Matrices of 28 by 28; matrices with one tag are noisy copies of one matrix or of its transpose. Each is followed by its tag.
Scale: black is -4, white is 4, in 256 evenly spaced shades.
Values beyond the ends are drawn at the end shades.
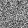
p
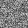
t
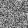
t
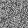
p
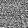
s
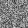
t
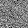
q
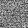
s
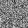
t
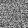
s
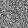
q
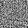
s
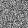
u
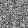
t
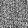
s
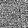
s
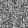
t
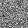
p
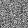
u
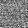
s
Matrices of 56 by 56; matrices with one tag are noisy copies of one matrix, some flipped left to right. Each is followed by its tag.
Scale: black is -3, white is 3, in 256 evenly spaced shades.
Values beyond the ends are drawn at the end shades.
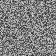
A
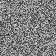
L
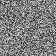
A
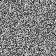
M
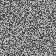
A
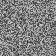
L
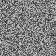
L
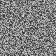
A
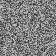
L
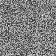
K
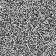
L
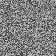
K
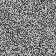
M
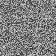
K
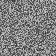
M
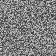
A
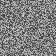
A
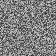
A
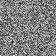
L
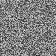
K
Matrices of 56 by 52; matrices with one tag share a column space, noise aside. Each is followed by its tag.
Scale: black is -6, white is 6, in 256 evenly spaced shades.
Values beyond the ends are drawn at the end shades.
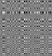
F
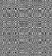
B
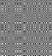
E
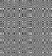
B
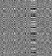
B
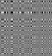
F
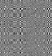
B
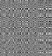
B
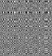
F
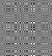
E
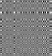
F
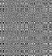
E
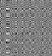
B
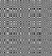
B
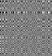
F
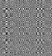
B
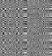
B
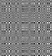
E
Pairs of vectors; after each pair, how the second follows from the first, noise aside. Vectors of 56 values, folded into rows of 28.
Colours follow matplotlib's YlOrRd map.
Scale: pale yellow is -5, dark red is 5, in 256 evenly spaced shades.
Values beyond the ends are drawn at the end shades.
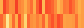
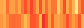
reversed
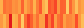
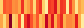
scaled up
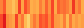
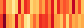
scaled up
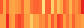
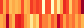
scaled up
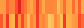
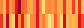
scaled up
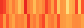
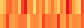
sign-scrambled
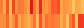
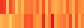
reversed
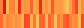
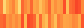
sign-scrambled
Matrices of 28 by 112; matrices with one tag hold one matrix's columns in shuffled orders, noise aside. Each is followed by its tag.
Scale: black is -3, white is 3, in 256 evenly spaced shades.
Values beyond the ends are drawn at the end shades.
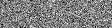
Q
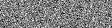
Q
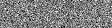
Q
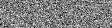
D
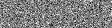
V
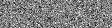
V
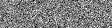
Q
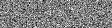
V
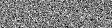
Q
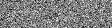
Q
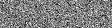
V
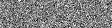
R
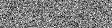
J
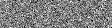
Q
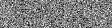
V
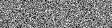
Q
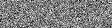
Q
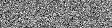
J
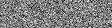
J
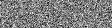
R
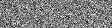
D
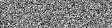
D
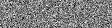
R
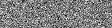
J
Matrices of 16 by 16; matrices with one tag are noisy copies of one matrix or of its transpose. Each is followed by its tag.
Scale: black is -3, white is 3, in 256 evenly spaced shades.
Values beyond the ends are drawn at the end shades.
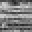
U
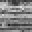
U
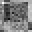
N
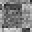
N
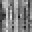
U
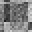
N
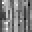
U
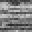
U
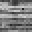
U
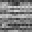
U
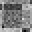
N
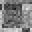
N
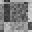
N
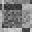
N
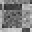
N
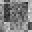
N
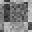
N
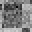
N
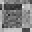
N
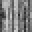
U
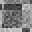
N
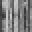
U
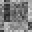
N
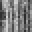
U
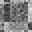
N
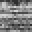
U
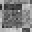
N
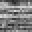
U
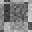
N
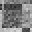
N
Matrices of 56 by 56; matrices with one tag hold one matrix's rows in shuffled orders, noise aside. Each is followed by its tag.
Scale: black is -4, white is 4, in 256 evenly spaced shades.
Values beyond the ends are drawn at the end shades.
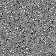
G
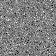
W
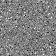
W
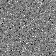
G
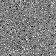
G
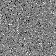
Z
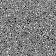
W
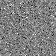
G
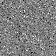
G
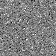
G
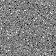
W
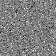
G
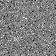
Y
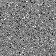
G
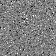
G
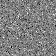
Z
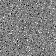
Z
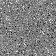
W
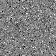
G
